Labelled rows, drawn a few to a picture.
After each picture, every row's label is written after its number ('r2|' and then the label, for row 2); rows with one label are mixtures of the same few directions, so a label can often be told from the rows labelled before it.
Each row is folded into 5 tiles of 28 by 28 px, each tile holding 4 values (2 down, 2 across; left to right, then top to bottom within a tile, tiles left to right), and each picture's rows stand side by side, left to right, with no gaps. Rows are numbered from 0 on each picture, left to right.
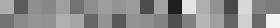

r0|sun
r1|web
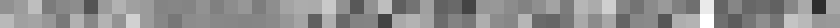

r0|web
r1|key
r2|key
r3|key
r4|key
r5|key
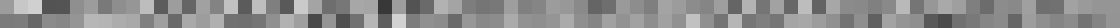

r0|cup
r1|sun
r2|sun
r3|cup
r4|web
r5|sun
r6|key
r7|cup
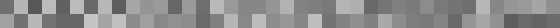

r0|sun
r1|sun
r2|cup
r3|key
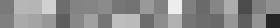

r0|key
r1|web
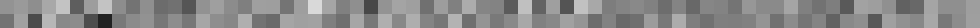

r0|key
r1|key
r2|web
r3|sun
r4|sun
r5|web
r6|cup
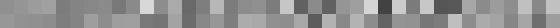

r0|key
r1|cup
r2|sun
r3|sun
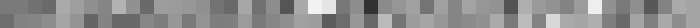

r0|key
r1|sun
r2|web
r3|web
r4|web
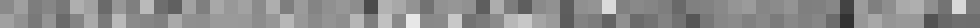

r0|sun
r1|sun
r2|web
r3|key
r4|web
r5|web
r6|key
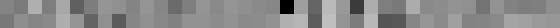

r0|sun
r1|web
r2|cup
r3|key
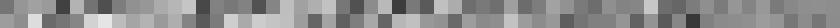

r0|key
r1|key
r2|key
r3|cup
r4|web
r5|sun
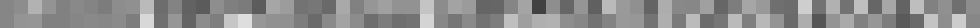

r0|web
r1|key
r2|key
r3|key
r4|web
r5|sun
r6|sun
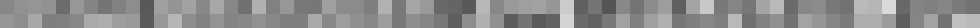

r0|key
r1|key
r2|sun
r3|key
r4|key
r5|cup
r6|key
